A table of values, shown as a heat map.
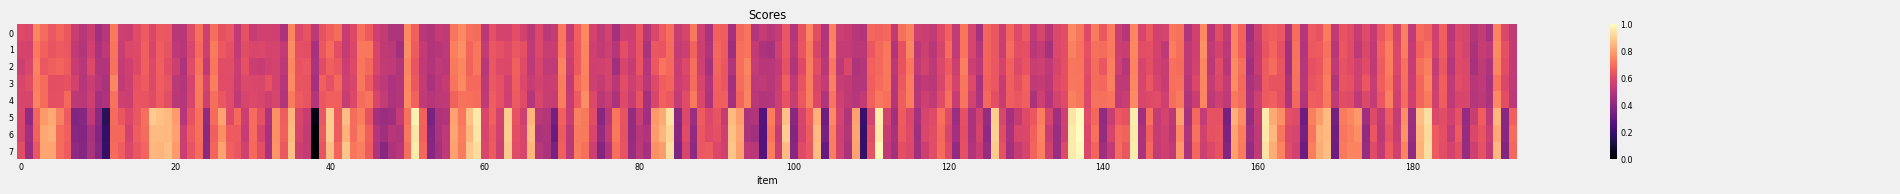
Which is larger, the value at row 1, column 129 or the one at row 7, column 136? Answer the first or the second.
the second
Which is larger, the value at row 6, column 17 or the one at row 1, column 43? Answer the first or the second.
the first
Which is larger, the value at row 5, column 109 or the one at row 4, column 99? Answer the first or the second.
the second
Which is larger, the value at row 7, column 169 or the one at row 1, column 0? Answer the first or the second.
the first
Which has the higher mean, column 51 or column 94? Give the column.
51
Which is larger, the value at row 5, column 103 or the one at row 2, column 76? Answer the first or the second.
the first
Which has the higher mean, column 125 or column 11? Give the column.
125
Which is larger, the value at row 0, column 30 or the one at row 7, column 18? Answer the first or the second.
the second
